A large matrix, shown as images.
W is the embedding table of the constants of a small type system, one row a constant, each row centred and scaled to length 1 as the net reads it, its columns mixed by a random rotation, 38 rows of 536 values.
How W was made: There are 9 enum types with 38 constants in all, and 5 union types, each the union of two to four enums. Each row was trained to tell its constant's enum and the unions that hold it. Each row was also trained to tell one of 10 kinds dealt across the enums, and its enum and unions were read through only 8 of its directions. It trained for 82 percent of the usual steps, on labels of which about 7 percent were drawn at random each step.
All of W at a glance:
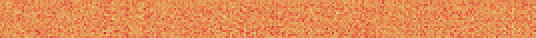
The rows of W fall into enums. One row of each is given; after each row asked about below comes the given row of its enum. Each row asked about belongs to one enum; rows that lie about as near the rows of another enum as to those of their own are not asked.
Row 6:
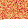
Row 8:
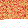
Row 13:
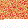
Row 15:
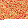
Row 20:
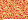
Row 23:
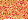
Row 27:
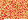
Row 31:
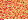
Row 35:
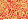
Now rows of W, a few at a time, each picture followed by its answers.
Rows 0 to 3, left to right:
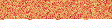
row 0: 13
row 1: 15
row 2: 15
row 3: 8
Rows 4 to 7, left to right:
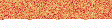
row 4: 27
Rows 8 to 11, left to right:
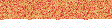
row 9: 23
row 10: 27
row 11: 23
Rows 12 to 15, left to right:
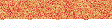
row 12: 13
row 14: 35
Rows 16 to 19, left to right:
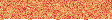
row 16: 8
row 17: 6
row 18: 15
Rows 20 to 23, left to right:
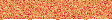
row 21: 13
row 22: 15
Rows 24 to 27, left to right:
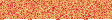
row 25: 23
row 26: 27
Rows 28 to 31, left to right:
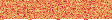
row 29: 23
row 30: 31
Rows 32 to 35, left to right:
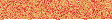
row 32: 8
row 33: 6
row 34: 27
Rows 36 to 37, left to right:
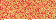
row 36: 8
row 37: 13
